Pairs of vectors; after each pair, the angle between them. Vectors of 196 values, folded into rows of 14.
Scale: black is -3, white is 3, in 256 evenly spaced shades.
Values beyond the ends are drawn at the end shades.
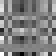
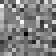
orthogonal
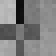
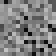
orthogonal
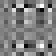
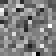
partly aligned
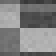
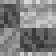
nearly opposite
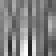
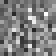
partly opposed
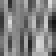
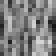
nearly parallel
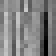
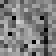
partly aligned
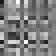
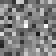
orthogonal
